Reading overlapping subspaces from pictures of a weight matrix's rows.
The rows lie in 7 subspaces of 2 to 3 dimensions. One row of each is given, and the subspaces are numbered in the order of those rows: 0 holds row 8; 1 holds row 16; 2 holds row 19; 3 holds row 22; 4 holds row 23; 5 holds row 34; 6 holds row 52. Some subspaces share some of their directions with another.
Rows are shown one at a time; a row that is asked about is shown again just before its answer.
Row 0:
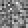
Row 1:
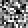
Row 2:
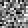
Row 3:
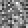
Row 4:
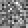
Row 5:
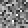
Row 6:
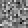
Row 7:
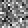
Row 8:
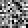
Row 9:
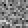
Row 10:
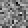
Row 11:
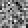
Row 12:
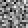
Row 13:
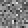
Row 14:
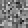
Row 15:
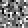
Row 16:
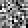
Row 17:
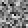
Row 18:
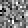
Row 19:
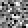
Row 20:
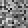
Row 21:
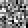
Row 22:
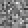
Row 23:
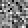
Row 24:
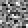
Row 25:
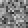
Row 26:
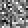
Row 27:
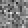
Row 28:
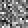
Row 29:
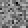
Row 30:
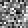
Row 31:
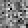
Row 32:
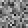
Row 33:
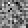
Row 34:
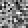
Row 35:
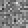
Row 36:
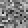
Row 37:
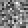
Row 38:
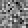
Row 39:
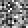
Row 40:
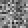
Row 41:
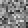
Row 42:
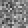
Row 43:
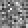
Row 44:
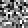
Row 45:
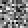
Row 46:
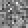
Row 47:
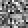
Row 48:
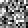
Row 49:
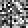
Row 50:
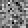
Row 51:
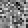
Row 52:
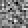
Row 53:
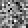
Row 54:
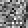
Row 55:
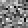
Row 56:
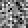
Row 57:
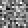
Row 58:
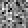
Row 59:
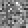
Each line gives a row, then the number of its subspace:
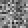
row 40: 5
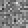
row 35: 4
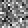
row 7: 2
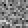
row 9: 2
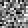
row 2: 5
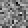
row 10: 3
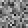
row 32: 2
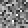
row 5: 0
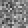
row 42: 6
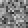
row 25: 1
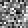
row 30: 5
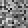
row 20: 6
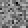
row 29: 3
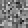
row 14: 3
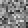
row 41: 1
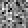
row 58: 0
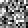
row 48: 1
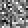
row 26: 2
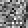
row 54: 5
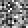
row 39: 6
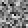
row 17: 2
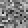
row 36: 4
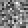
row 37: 4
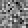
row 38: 3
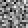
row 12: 6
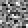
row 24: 2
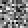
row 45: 5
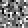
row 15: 4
